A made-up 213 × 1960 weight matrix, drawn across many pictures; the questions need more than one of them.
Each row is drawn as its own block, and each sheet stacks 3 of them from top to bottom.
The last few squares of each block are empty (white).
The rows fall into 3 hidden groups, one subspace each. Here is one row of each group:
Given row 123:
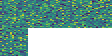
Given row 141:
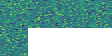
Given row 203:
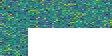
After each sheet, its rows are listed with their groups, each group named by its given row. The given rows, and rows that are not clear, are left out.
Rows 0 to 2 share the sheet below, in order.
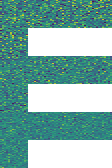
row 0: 123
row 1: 141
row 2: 203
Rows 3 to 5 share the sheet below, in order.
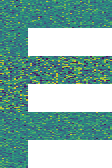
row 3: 203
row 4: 203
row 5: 203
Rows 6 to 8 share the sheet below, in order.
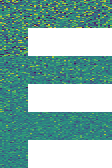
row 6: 141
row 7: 203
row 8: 123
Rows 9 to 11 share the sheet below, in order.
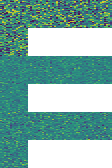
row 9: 203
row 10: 203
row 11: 141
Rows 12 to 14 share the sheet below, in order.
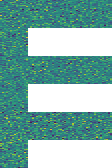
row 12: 203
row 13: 141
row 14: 203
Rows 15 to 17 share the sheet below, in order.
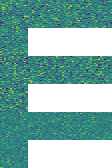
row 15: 141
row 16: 123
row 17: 203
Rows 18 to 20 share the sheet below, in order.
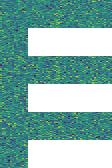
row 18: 123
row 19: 123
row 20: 203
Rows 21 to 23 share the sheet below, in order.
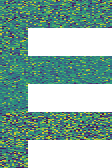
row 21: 123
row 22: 141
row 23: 141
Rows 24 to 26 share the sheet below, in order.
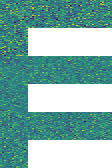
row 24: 141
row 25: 141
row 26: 203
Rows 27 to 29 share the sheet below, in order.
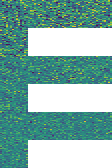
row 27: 203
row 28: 203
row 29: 203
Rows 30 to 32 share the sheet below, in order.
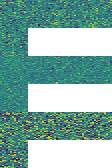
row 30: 123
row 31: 141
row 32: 141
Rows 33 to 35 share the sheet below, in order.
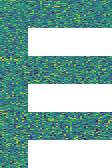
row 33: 141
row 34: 141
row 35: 123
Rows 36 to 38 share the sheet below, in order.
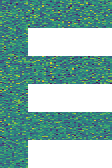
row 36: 141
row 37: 203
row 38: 203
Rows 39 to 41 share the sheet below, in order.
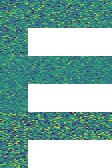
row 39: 141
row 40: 141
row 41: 123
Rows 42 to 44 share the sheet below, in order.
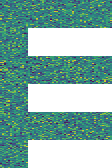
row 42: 203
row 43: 203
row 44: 203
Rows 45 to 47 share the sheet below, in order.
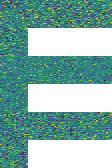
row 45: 141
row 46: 203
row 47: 123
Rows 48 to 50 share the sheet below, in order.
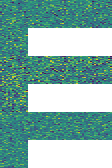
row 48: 123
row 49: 123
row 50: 141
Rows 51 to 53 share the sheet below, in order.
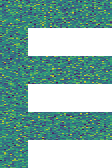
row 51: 203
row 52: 141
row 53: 123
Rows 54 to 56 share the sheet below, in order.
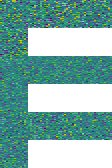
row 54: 141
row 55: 141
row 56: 203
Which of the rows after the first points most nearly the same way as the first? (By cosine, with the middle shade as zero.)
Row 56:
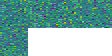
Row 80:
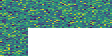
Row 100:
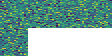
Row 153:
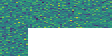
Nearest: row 153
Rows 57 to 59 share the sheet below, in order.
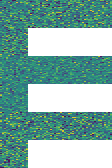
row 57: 141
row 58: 123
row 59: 203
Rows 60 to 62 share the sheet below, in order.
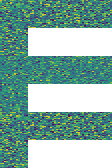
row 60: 141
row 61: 123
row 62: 141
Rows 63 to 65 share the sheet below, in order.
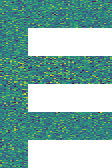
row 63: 123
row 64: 203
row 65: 123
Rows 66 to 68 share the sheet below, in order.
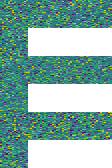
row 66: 123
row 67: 141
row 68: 123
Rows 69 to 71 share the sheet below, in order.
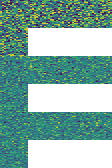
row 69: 141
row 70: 203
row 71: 123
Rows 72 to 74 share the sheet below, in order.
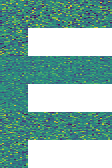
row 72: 141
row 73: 141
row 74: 123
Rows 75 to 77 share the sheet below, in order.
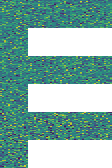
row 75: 123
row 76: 203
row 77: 141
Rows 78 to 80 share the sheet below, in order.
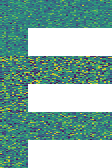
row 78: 123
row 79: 141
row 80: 203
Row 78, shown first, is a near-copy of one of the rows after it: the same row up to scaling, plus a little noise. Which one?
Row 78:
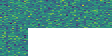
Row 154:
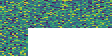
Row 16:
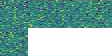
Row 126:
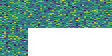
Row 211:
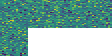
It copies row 126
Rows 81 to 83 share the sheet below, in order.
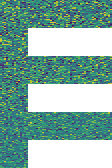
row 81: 203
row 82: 123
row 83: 203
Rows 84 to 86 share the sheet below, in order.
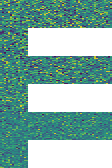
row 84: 203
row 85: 203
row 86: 203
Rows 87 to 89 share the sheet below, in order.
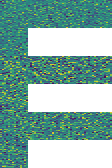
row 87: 141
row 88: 203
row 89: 123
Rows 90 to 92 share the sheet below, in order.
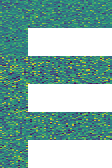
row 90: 141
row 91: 141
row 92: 203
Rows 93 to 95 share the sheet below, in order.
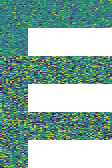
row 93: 123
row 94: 203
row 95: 203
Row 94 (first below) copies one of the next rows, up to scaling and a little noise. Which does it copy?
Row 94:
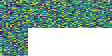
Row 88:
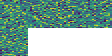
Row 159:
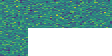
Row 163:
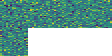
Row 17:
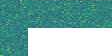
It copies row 163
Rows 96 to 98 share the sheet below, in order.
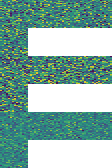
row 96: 141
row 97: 141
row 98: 203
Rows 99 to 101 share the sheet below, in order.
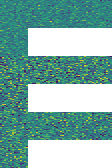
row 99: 123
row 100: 141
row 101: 123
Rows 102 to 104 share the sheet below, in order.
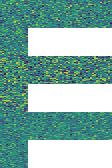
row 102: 141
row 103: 203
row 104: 123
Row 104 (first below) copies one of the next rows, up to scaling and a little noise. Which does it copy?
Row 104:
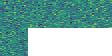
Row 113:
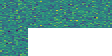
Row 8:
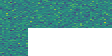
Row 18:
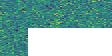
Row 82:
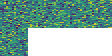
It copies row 82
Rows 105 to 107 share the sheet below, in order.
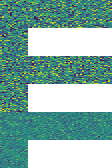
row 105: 203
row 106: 141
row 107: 203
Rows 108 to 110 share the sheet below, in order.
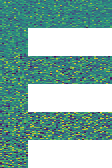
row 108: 123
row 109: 203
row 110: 123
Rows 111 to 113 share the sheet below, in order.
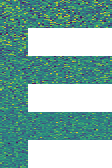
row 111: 203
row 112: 203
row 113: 123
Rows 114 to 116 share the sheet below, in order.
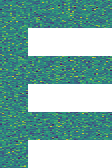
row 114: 203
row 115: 123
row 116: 141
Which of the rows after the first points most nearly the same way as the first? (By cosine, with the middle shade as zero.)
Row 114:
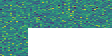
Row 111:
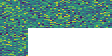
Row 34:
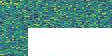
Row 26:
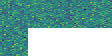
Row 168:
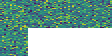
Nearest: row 168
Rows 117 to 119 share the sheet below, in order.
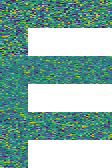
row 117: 141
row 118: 141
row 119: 203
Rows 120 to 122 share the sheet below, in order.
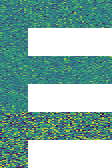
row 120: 203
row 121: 123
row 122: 141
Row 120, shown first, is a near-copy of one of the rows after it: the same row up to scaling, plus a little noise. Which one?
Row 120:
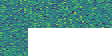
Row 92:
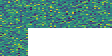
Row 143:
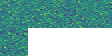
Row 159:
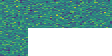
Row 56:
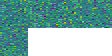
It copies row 56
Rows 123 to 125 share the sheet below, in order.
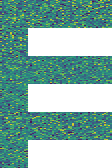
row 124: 203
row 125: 203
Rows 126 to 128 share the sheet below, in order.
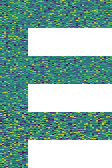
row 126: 123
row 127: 141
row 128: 123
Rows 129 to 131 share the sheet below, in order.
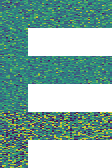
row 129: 141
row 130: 141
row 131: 123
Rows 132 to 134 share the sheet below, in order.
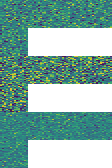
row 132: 123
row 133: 123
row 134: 141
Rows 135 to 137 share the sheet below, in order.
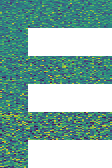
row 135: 141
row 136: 203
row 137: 141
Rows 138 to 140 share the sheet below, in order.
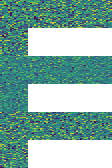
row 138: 203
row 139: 203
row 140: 203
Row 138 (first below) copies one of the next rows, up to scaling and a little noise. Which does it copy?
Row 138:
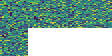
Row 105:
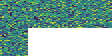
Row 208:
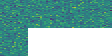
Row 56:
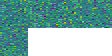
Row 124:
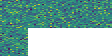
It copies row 105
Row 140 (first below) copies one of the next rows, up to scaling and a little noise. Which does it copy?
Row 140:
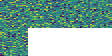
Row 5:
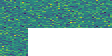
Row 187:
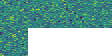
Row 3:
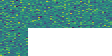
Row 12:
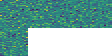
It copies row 12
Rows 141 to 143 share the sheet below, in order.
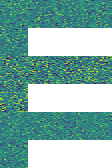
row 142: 141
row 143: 203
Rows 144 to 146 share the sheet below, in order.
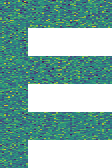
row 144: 123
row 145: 141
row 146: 123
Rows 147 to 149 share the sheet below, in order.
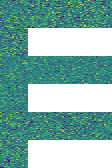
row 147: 141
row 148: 123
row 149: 203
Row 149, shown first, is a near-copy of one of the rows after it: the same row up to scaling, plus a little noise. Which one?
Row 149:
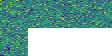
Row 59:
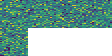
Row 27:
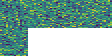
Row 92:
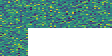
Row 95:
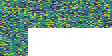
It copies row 59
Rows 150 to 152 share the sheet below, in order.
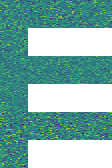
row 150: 203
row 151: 203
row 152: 141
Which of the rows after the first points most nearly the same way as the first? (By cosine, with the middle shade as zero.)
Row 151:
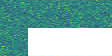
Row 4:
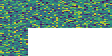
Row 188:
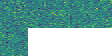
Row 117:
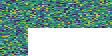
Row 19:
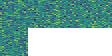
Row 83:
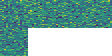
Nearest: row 4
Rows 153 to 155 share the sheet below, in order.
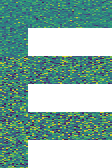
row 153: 203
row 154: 123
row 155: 141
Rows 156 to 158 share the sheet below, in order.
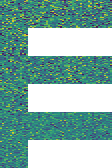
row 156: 123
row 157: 203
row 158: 123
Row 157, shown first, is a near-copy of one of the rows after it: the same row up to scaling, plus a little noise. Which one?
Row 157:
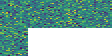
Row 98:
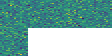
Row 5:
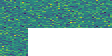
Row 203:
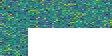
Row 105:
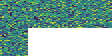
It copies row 98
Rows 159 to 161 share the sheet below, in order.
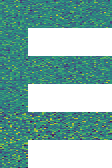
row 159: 203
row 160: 203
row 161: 203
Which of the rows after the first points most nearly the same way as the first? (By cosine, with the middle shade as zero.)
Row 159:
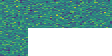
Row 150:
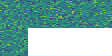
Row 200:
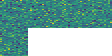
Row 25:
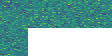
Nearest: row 150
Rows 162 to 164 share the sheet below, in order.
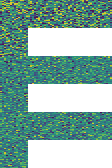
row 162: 141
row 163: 203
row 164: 123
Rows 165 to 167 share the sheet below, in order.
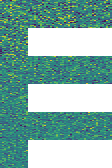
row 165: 203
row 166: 123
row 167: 123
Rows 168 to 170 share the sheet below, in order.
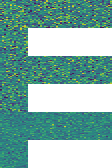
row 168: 203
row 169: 123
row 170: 141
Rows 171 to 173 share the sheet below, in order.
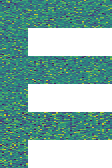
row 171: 141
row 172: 141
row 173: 123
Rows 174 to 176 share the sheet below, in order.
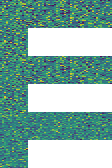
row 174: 123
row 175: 123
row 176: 141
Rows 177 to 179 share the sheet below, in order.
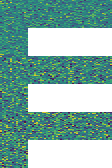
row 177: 141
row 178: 203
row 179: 123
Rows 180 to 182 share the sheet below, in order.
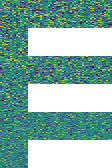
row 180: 203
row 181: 141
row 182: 123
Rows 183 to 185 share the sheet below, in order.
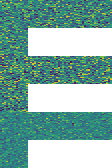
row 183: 141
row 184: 141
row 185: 203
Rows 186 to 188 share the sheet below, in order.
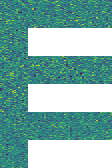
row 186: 123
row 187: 203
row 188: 123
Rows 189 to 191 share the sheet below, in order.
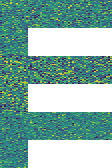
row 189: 141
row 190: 203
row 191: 203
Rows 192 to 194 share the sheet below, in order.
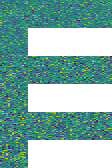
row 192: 141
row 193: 203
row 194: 123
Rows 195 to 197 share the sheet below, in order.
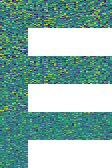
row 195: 141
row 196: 141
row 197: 203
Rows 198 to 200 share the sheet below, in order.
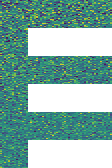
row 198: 141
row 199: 123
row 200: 203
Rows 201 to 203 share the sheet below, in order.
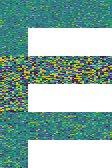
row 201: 141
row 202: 141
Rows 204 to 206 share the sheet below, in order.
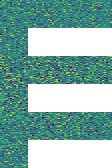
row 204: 203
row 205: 141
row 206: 141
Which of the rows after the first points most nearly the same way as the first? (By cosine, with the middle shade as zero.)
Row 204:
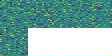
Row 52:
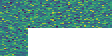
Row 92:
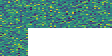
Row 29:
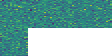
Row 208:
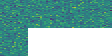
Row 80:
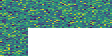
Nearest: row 80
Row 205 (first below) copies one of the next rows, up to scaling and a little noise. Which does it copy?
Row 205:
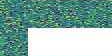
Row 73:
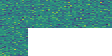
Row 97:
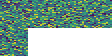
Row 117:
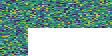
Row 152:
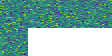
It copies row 152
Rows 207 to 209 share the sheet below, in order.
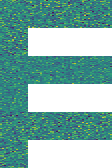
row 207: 141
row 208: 203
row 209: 141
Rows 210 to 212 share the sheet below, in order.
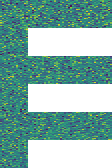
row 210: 141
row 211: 123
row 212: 123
